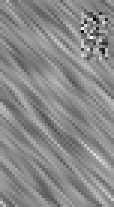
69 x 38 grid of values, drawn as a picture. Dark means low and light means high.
Roughest part: top right. Mirror symmetry: none. Slope: none. Odd patch: rougher, in the top right. Histogram: heavy tails on both sides.
